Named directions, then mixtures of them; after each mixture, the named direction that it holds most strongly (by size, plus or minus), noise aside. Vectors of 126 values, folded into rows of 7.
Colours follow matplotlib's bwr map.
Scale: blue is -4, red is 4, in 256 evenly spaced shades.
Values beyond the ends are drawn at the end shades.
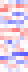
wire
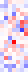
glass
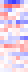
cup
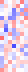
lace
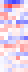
cup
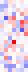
glass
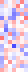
lace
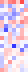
lace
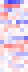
cup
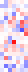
glass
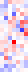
glass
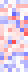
glass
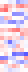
wire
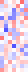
lace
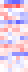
cup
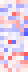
wire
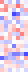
wire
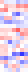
wire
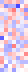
lace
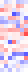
wire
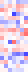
wire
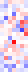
glass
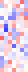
lace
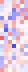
lace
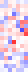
glass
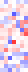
glass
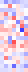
glass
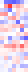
cup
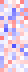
lace
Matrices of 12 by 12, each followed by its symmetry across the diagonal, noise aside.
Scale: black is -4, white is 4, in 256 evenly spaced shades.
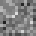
symmetric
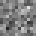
antisymmetric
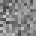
neither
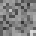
symmetric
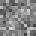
symmetric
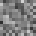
antisymmetric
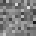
neither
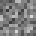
symmetric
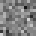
neither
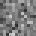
neither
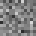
antisymmetric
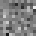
antisymmetric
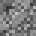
symmetric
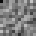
symmetric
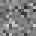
antisymmetric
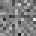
antisymmetric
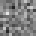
antisymmetric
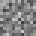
symmetric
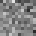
neither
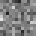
antisymmetric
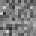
neither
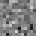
neither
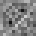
symmetric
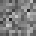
neither
